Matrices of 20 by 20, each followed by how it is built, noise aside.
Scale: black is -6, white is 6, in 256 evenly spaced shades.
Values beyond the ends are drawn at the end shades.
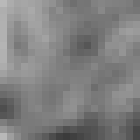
smooth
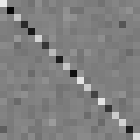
diagonal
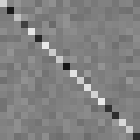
diagonal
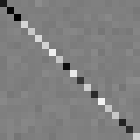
diagonal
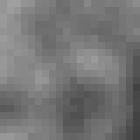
smooth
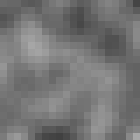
smooth
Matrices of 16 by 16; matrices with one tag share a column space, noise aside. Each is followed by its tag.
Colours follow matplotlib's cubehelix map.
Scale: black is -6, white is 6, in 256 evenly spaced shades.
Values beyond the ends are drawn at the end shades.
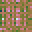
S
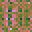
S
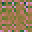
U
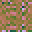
U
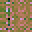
S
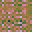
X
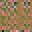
U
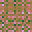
X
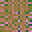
X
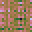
S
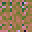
U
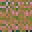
U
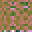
U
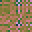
X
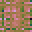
S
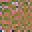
U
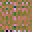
U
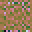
U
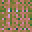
S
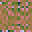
U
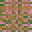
X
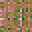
S
